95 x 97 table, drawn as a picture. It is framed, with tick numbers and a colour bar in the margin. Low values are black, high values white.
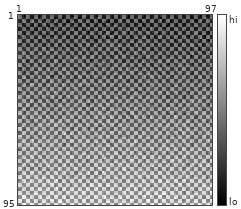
No single row or column stands out from its neighbours. Values rise toward the bottom. The field is checkered.
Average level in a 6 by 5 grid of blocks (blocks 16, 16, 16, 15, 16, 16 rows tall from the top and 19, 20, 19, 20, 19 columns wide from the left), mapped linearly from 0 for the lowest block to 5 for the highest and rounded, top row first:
0 0 0 0 0 | 1 1 1 1 1 | 2 2 2 2 2 | 3 3 3 3 3 | 4 4 4 4 4 | 5 5 5 5 5
